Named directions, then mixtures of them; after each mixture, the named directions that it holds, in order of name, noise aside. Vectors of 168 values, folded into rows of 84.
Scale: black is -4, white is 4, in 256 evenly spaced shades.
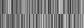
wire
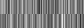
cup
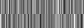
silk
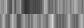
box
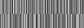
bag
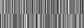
bag, cup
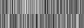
bag, box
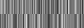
bag, cup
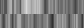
box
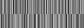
bag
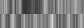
box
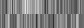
bag, box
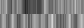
box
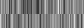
box, silk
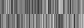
box, wire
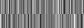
silk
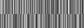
bag, cup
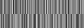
bag
